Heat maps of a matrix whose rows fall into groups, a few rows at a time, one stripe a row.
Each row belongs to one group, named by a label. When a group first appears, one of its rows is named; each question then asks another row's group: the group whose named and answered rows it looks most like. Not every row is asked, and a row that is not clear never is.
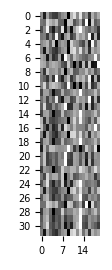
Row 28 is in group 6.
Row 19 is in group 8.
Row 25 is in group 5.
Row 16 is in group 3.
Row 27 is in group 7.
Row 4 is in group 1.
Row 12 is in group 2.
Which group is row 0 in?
5
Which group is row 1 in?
7
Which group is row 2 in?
6
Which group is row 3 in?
2
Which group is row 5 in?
5
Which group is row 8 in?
7
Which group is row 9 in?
2
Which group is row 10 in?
8
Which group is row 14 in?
6
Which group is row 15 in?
5
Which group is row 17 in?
5
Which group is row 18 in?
6
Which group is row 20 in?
3
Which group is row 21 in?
3
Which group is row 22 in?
6
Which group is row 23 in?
7
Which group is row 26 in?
6
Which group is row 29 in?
6
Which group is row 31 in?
5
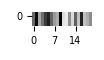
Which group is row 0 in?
5
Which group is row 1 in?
5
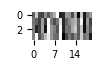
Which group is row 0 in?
3
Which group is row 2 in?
2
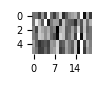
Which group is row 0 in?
2
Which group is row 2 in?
7
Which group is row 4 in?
3
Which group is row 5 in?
3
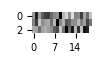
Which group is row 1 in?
7
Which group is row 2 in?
8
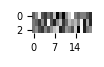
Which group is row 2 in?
3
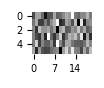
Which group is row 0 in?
6
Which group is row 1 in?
3
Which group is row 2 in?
7
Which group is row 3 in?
2
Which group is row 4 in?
3
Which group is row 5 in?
5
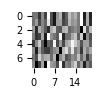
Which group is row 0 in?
2
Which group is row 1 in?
2
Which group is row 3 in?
2
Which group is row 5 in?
5
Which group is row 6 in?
7
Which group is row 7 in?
2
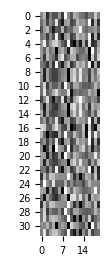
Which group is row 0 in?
3
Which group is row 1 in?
2
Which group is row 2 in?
6
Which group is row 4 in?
8
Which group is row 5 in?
1
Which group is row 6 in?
1
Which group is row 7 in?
2
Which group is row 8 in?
5
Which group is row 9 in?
5
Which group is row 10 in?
3
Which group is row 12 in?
6
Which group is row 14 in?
5
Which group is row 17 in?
3
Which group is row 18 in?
2
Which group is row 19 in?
2
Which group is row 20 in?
3
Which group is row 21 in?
5
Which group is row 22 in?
2
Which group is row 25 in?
3
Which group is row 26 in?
5
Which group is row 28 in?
3
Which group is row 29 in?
8
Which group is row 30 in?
1
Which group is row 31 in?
8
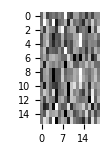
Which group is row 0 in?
3
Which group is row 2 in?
1
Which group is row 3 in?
6
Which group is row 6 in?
8
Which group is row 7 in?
7
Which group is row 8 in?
6
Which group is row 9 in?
6
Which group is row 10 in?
5
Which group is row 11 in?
1
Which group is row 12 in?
1
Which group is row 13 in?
2
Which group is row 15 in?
1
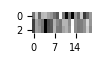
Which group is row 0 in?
8
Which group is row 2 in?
6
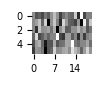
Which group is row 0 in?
3
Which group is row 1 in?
1
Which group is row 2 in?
7
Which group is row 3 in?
3
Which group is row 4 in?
6
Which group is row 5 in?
6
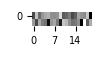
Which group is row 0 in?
8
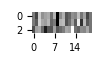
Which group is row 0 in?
7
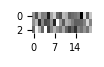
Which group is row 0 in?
1
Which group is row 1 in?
3
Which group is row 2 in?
1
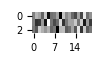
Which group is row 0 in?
1
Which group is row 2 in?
7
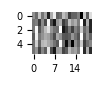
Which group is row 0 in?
1
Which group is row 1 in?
2
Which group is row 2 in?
8
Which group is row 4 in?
8
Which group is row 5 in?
2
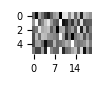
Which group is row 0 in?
5
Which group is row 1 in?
8
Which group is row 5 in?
2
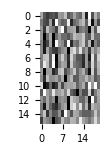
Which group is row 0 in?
3
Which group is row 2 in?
1
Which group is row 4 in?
2
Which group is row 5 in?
5
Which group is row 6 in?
1
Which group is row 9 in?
7
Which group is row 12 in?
1
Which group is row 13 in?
5
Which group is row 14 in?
3
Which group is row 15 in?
6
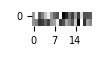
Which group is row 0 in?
8
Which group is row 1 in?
3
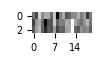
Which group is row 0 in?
7
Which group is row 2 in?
6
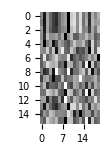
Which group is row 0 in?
5
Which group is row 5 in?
1
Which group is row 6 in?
8
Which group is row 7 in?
7
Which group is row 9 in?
6
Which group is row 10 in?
3
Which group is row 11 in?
7
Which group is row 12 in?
3
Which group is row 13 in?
5
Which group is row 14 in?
8
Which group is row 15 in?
7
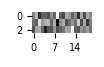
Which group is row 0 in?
3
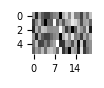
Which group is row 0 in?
5
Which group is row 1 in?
6
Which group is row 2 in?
8
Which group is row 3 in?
5
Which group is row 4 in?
3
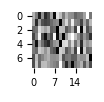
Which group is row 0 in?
3
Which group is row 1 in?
5
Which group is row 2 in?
7
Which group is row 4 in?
5
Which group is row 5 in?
7
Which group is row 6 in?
8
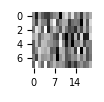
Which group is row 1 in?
1
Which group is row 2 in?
1
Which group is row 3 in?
8
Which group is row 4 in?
8
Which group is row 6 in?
7
